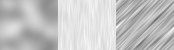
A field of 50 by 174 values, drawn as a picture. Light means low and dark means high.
The table splits into one row of 3 panels. Panel 1,1: low, smooth. Panel 1,2: very low, streaked downward, faint in contrast. Panel 1,3: low, slanting up to the right.
